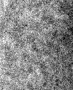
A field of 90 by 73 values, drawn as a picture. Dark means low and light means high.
Grain: blotchy. Stripes: none. Histogram: bell-shaped. Slope: up to the left. Ninth with the lowest average: middle right.
